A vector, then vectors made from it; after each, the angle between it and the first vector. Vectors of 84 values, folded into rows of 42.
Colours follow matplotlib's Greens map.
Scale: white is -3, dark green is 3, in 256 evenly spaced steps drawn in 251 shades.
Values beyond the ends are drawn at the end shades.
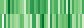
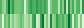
nearly parallel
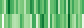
nearly parallel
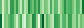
partly aligned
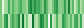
partly aligned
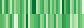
orthogonal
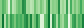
nearly opposite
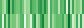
nearly parallel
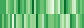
orthogonal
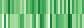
nearly parallel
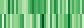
nearly parallel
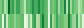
nearly parallel
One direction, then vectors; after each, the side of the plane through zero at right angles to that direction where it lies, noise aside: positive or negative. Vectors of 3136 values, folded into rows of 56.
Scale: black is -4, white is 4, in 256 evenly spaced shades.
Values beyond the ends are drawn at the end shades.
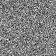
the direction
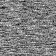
positive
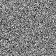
negative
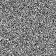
positive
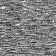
negative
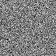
negative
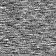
positive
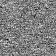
negative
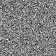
positive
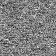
positive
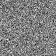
positive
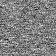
negative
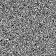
positive
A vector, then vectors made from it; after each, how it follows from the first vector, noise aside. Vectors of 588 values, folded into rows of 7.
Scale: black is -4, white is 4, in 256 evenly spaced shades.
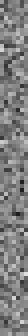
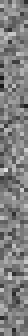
wrapped around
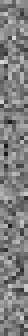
reversed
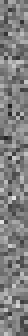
wrapped around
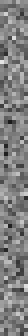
reversed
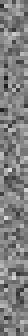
wrapped around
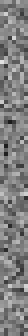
reversed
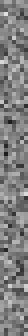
reversed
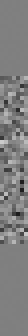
partly zeroed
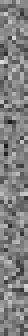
reversed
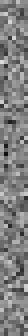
reversed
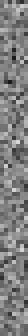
wrapped around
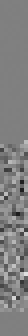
partly zeroed
